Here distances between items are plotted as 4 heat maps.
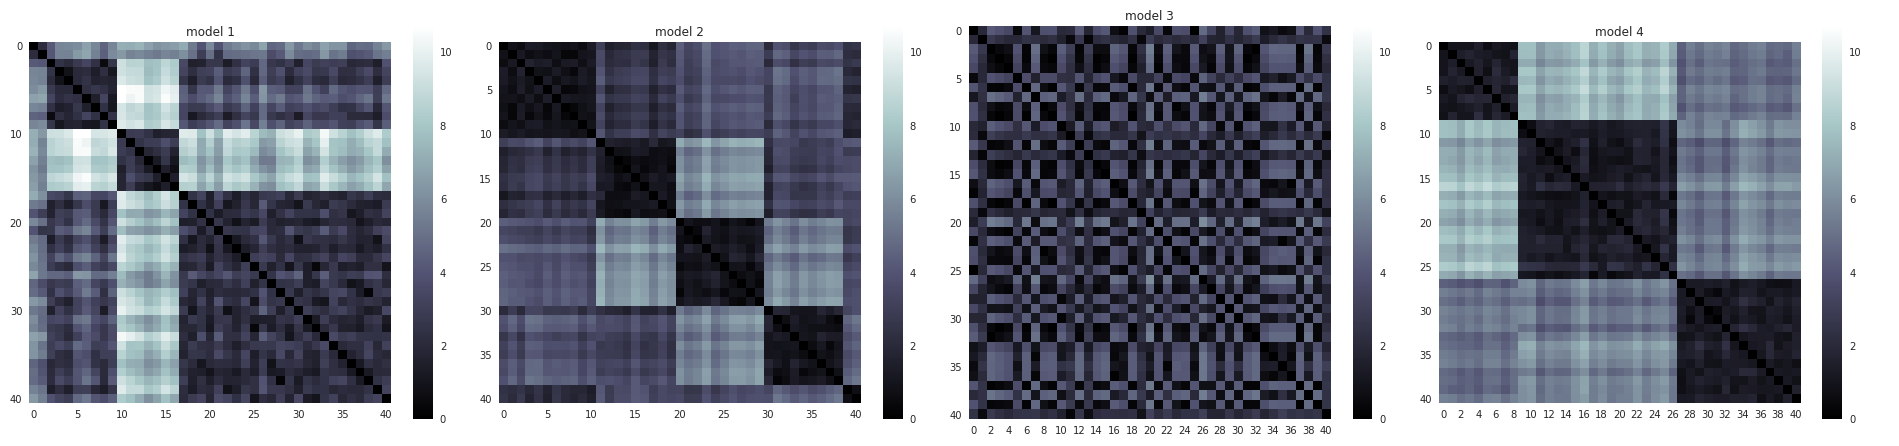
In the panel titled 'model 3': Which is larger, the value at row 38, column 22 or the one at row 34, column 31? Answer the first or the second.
the second
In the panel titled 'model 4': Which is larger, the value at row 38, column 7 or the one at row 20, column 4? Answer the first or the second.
the second
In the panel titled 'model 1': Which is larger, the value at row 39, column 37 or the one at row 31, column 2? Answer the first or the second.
the second
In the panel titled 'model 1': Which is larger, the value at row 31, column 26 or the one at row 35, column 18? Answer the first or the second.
the second
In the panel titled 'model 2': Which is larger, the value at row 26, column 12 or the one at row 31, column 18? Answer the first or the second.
the first
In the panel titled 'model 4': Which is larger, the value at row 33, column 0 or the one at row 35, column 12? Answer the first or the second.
the second
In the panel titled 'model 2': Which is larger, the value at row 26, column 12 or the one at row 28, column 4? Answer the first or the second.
the first
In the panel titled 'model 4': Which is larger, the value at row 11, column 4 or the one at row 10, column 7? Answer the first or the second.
the second
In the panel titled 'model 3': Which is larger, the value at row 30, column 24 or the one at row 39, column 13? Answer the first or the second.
the first
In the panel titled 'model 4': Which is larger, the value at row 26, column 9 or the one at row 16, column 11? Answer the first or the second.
the second
